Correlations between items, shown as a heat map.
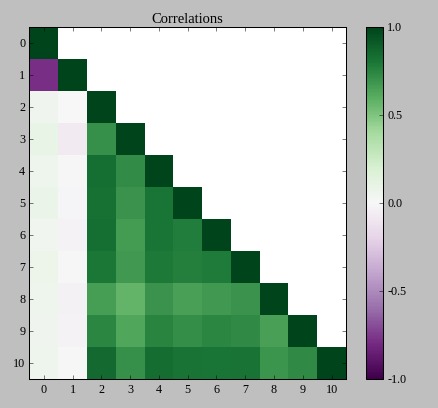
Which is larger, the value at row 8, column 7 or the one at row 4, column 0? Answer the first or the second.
the first
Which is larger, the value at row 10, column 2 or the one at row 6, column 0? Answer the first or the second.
the first
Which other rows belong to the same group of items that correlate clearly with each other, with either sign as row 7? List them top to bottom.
2, 3, 4, 5, 6, 8, 9, 10
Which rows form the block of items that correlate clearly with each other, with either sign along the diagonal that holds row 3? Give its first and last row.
2 to 10
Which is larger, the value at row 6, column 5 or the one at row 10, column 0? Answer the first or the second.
the first
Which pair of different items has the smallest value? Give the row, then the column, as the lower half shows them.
1, 0
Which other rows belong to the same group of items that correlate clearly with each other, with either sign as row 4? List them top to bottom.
2, 3, 5, 6, 7, 8, 9, 10
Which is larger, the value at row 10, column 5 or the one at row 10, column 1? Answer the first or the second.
the first
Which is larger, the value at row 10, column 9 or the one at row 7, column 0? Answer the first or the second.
the first
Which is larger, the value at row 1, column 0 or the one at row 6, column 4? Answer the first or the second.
the second
